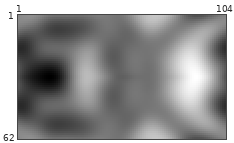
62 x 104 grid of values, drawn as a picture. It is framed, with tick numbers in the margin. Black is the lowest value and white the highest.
No lone cell stands out from its neighbours. The middle right is the ninth with the highest average. The texture varies smoothly and slowly. The top and bottom halves mirror each other. The middle left is the ninth with the lowest average.
